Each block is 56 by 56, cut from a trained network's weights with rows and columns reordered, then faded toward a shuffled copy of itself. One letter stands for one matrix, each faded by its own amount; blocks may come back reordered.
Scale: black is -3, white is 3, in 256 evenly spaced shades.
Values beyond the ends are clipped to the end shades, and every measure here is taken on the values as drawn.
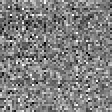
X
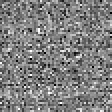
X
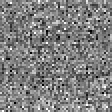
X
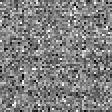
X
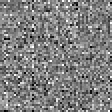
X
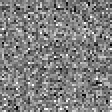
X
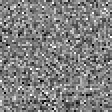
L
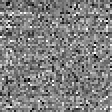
X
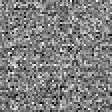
X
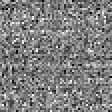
X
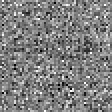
X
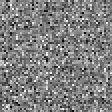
L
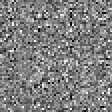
X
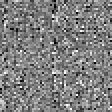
X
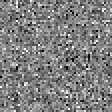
L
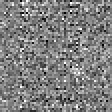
X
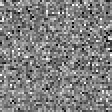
L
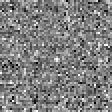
X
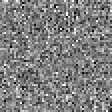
L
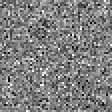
L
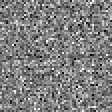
L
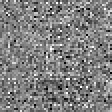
X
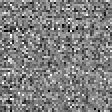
X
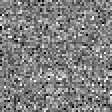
L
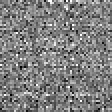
X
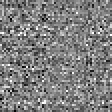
X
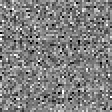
L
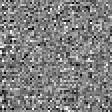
X
